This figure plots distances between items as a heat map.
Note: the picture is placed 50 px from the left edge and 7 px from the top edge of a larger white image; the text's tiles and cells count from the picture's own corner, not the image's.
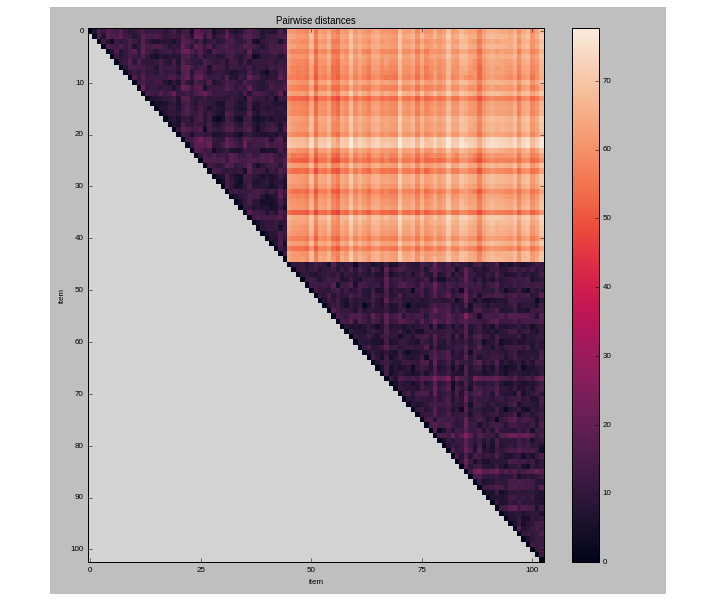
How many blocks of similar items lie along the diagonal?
2
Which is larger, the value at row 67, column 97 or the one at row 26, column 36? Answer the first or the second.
the second
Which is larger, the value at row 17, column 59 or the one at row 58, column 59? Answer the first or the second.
the first
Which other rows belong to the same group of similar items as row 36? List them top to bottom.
0, 1, 2, 3, 4, 5, 6, 7, 8, 9, 10, 11, 12, 13, 14, 15, 16, 17, 18, 19, 20, 21, 22, 23, 24, 25, 26, 27, 28, 29, 30, 31, 32, 33, 34, 35, 37, 38, 39, 40, 41, 42, 43, 44
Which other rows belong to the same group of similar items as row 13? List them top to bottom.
0, 1, 2, 3, 4, 5, 6, 7, 8, 9, 10, 11, 12, 14, 15, 16, 17, 18, 19, 20, 21, 22, 23, 24, 25, 26, 27, 28, 29, 30, 31, 32, 33, 34, 35, 36, 37, 38, 39, 40, 41, 42, 43, 44
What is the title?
Pairwise distances
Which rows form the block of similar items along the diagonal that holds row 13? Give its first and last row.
0 to 44
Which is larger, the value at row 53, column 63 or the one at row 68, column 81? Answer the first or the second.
the second
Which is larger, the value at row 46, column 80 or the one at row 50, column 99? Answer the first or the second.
the first
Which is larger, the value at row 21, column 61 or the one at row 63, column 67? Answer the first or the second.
the first
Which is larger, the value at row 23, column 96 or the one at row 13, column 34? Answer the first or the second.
the first
